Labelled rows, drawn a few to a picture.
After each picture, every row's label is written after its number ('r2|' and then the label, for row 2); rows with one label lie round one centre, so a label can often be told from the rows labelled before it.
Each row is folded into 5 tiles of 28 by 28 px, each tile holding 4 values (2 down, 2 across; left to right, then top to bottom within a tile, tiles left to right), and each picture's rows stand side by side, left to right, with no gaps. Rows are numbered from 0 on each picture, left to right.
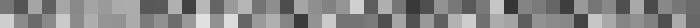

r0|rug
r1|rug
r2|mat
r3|mat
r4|mat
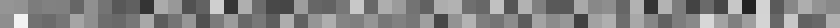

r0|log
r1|mat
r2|mat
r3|mat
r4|mat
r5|rug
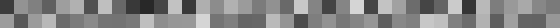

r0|mat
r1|rug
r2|mat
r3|rug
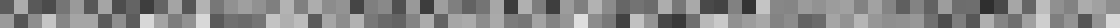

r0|mat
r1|rug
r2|log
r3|mat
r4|log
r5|rug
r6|log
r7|rug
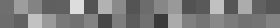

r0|mat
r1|mat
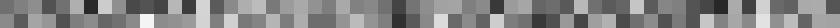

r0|mat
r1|rug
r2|log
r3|log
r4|mat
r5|rug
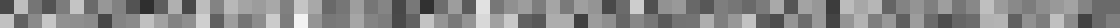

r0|mat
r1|rug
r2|log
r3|rug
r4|mat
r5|mat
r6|log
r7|log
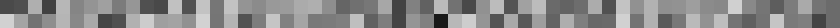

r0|rug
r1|rug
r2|log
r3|mat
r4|rug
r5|log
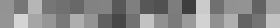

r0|log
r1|rug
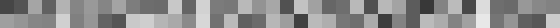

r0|rug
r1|rug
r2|mat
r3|rug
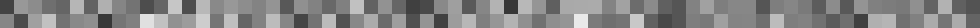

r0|mat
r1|rug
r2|mat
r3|mat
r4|log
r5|log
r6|mat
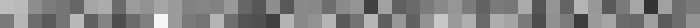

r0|log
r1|log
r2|mat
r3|log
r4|mat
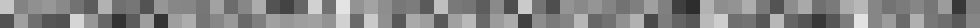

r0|log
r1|mat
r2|rug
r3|mat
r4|log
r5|log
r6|log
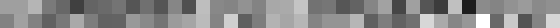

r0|log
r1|rug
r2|log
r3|rug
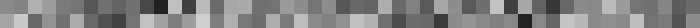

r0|log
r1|rug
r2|log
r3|mat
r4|log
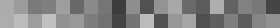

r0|log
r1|mat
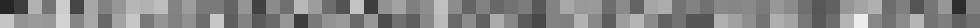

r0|rug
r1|log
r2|mat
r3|log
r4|log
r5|log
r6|log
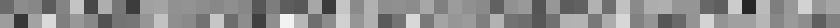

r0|mat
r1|log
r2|rug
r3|log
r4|rug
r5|rug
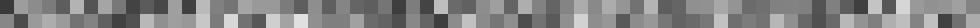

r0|mat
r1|rug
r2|log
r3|mat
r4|log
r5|log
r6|rug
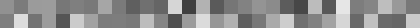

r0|log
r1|rug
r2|rug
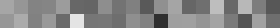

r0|log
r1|mat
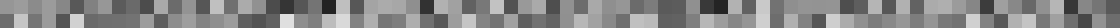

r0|log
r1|mat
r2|rug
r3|mat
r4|log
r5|rug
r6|rug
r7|mat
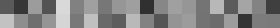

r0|rug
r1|mat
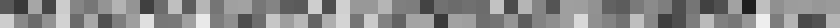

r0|rug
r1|rug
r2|rug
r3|mat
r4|log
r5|rug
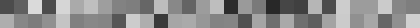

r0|rug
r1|mat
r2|rug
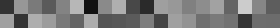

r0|mat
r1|mat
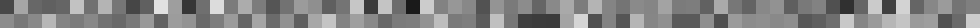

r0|mat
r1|mat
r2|mat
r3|log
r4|log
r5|mat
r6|rug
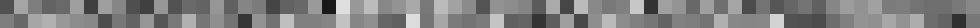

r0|mat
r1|mat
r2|rug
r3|log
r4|mat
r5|log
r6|log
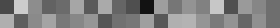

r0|mat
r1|mat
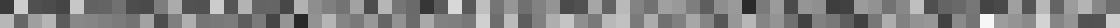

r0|mat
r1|mat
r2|mat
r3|rug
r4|rug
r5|mat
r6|mat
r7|rug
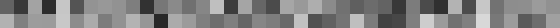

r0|rug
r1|mat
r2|log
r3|rug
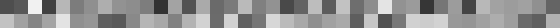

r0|rug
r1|rug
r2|rug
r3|rug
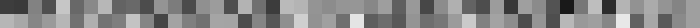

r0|rug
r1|mat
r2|log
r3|mat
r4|rug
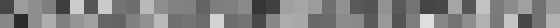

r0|mat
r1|log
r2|log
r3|rug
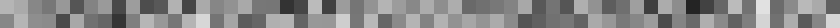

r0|log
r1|rug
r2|rug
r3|log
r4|mat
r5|rug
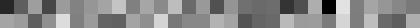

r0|rug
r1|log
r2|rug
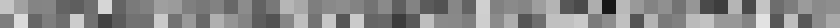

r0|log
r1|log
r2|log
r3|rug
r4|rug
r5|rug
